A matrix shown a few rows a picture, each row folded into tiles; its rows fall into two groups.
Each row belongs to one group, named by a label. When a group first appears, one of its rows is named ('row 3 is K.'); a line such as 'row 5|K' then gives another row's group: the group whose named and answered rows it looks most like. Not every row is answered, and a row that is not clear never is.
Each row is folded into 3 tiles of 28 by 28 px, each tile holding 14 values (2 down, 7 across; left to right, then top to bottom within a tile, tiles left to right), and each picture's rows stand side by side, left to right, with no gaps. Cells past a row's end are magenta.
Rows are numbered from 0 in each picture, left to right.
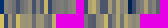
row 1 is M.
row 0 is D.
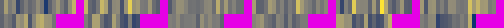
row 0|M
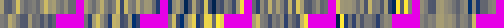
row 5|D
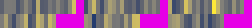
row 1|M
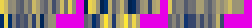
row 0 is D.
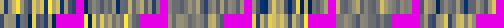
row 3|D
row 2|D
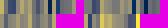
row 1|D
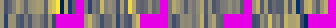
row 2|M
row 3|M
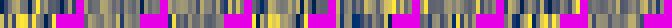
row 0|D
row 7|D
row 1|D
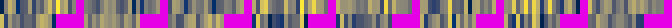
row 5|D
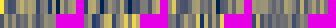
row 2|D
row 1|M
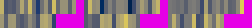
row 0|D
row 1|M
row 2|M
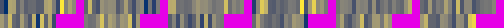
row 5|M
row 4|M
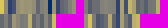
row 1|M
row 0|D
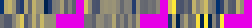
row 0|M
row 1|D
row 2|D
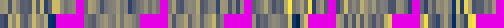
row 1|M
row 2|D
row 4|M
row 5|M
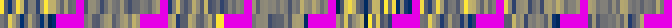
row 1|M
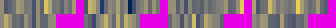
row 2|M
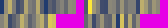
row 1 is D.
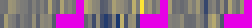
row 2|D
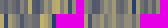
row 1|D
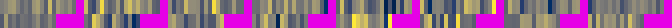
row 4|D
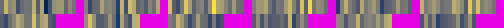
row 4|M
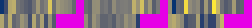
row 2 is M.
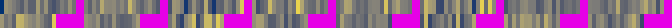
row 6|D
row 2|M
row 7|D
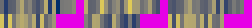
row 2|D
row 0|D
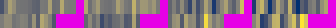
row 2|M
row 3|M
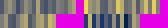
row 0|M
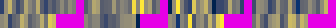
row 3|M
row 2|M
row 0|M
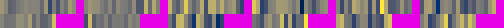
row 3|D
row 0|D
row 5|M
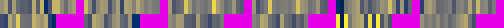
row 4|D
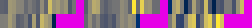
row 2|M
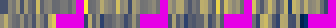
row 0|M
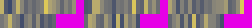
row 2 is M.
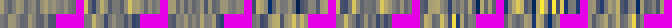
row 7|D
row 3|M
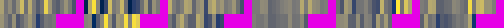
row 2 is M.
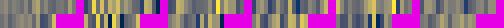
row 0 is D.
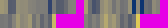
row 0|D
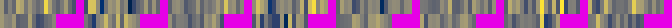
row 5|D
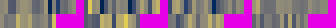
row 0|D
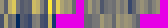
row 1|M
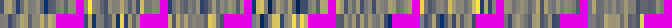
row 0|M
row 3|M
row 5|D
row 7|D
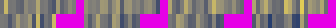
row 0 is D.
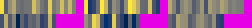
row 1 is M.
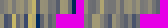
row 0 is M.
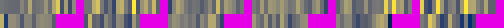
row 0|D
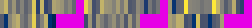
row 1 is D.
